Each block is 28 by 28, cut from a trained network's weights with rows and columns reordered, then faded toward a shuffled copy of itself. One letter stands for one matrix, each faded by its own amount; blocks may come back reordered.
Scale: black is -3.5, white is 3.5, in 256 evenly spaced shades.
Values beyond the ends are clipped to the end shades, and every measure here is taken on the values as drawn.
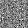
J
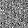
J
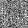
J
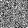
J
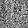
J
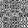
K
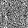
J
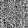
J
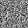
K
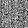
J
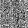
J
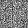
J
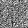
J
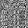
K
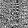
K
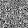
K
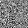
K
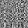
K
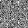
K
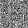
J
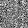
J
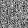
J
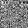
K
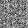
J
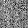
J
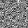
K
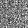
J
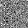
K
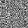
K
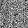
J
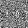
K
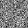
K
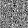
J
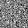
J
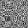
K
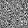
K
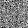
J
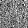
J
